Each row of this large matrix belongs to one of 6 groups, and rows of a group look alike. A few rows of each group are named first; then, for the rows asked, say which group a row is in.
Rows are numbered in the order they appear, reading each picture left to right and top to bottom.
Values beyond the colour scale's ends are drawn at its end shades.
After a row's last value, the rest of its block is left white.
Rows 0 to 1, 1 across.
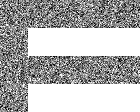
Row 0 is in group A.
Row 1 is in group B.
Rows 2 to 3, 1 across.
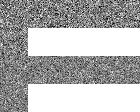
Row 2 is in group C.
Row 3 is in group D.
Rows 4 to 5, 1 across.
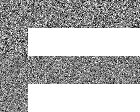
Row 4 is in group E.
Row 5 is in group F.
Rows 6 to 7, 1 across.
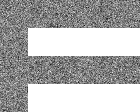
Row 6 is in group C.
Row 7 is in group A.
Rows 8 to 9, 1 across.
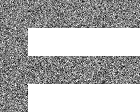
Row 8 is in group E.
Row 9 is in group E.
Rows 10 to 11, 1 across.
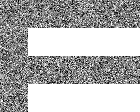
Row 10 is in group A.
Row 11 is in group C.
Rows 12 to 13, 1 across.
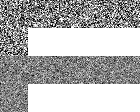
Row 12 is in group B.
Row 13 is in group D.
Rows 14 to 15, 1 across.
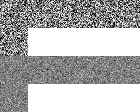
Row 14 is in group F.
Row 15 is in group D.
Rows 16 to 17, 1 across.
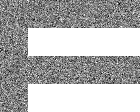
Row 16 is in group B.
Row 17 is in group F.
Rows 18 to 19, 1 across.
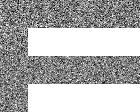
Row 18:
A
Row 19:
E
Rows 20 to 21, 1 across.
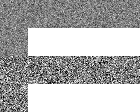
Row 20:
E
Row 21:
C
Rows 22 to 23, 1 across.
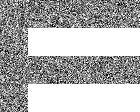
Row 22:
B
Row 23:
C
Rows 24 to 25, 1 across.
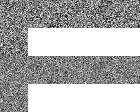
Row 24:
C
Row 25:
C
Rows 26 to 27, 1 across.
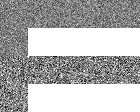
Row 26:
E
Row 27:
B
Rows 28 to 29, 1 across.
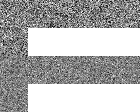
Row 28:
C
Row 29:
F
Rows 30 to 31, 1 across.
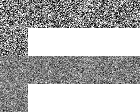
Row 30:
A
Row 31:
A
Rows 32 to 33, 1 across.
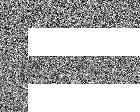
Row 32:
E
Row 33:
B
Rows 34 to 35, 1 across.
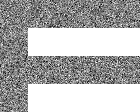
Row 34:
C
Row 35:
F
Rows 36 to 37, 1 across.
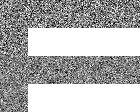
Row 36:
F
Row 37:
C
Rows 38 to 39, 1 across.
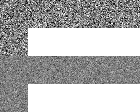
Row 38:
F
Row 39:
D
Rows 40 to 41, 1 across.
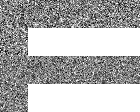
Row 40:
B
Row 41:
E
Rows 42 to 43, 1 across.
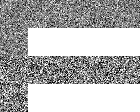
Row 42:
F
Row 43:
C
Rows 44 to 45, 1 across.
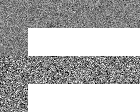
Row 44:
C
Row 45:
D
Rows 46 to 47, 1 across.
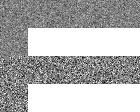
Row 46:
D
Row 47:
E
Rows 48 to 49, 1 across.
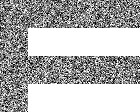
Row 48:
D
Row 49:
F
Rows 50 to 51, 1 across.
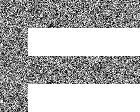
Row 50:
C
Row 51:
C
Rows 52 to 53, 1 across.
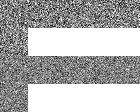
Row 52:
B
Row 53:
D
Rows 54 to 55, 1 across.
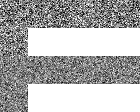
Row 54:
A
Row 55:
E
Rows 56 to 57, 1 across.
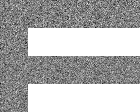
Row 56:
D
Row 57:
D
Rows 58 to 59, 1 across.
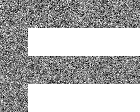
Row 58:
A
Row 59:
C
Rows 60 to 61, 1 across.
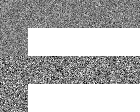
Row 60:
F
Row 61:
D
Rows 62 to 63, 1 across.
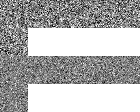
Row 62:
B
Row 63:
E
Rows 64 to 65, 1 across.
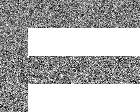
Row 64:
A
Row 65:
B
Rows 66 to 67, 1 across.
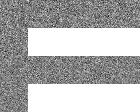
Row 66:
B
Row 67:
F
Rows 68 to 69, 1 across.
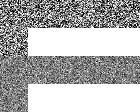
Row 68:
A
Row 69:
F
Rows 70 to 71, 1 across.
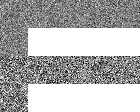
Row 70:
F
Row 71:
C
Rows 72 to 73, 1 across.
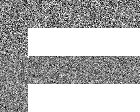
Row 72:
F
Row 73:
B
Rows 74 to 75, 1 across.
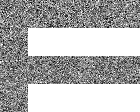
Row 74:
C
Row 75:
A
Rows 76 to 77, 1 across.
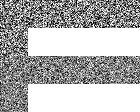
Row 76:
D
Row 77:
D
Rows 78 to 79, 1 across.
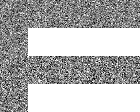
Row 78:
F
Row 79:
F
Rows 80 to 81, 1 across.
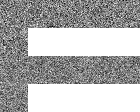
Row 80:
C
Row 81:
A
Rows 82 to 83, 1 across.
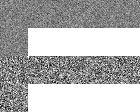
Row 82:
D
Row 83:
B
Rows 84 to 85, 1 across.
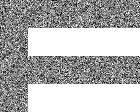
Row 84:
D
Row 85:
F
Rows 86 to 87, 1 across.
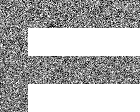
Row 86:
C
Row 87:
D
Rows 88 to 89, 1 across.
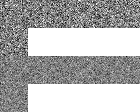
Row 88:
D
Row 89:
D
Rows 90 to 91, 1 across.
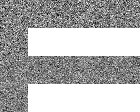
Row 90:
D
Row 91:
A
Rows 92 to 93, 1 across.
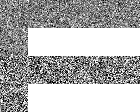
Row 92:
B
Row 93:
C
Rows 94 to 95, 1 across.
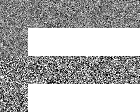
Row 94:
C
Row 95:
C
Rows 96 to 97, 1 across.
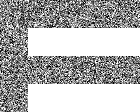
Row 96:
B
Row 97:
F
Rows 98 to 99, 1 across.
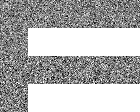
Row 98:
F
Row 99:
D
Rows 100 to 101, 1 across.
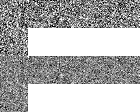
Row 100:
B
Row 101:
B
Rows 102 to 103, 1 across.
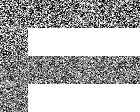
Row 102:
A
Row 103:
A
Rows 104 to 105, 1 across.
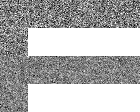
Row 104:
A
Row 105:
B
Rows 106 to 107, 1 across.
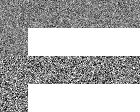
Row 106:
B
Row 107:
E
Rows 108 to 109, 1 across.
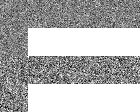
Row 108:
F
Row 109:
B
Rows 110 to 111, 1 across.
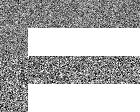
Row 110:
A
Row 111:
B
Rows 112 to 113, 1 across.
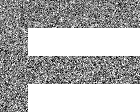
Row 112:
B
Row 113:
E
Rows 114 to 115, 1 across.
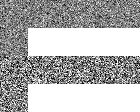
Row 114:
D
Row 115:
F
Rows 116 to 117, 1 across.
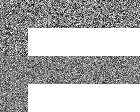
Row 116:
E
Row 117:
E
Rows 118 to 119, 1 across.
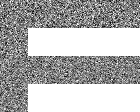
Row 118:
E
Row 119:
F
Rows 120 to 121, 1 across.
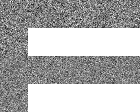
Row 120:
E
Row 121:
F
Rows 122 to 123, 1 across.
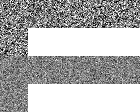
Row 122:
E
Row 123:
F
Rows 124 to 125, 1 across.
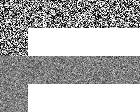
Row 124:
D
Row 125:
E
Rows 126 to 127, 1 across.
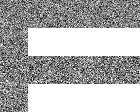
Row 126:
C
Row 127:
A
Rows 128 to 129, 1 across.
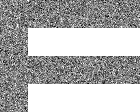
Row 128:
B
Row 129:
E
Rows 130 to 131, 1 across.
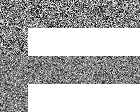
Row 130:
C
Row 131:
E
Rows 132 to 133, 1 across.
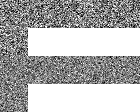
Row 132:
A
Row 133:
E
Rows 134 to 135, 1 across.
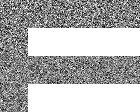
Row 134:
E
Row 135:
C
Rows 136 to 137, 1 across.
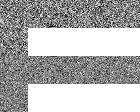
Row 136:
C
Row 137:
D
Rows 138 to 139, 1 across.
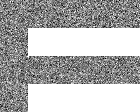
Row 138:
E
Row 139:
B
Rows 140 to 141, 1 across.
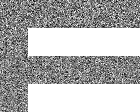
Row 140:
E
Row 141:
F
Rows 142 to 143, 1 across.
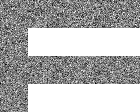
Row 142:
E
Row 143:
D
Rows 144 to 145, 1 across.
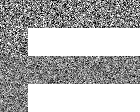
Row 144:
D
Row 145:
C
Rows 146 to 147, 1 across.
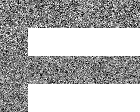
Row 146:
A
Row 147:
C
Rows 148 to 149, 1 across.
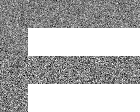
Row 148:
B
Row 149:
F
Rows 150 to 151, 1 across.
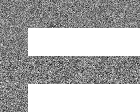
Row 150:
C
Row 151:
A
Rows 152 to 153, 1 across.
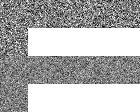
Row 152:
E
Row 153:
D
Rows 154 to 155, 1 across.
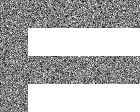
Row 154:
E
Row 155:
D
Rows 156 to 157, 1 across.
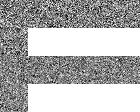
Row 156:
C
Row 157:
B
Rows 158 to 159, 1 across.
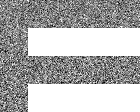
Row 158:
B
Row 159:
E
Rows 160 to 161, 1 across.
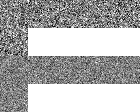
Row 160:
B
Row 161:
F
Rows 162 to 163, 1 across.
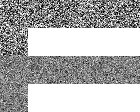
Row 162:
A
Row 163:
C
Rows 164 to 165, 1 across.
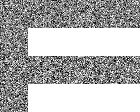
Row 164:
D
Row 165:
D
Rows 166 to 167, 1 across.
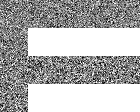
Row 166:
C
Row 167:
E
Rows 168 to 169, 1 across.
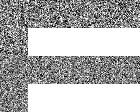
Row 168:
B
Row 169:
F
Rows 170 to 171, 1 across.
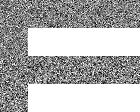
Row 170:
C
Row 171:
E
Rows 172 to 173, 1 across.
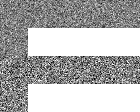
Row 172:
E
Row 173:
F
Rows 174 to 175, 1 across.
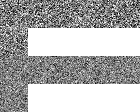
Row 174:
A
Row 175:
D
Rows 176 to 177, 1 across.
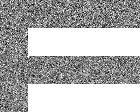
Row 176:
E
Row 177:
B
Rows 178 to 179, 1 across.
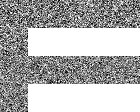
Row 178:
A
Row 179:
C
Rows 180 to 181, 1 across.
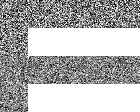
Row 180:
F
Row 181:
B
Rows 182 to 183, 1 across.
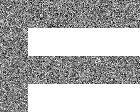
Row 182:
C
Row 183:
F
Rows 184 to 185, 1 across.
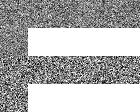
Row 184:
A
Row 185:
E
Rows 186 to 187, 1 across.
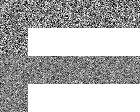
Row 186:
F
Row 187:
D
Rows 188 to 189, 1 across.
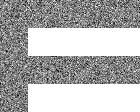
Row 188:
F
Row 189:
D
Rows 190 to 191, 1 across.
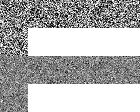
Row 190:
C
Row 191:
C
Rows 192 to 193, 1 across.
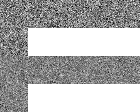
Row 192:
C
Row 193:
B
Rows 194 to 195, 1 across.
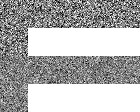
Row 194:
E
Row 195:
C
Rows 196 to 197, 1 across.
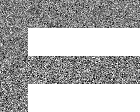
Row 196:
C
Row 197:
F
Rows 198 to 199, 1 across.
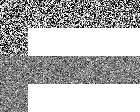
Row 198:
F
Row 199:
D
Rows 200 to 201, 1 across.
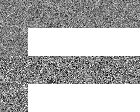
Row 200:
C
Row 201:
C
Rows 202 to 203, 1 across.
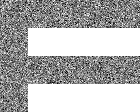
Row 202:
F
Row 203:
C
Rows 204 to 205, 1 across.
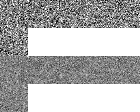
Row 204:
B
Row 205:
B
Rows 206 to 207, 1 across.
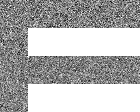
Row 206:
C
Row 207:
B
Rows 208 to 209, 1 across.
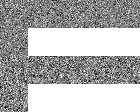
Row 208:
D
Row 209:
B
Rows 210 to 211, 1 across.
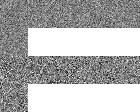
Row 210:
F
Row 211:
C
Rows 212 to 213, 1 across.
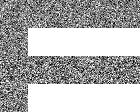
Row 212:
F
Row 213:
A
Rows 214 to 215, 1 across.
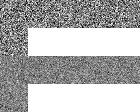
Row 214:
F
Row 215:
B
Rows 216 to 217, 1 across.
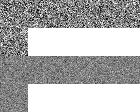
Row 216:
C
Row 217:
D
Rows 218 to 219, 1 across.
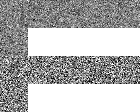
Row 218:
B
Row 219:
F
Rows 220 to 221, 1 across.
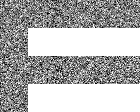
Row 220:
D
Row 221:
D
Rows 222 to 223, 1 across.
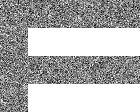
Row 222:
A
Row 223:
C
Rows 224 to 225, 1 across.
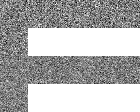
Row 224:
F
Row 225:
A
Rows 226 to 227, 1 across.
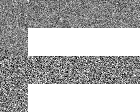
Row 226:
B
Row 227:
F
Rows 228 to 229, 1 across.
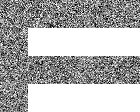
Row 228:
C
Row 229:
A
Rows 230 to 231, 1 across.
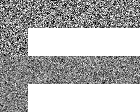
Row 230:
D
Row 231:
E
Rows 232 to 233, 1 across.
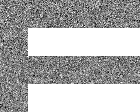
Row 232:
C
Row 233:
B
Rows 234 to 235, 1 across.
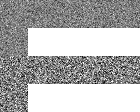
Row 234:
E
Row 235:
E
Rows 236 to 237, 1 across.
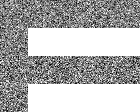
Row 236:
D
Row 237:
A
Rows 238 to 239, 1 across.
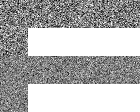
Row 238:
A
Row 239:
D
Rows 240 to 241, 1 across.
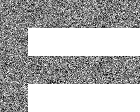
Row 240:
E
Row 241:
C
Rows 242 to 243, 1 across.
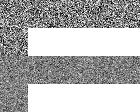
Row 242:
C
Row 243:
A
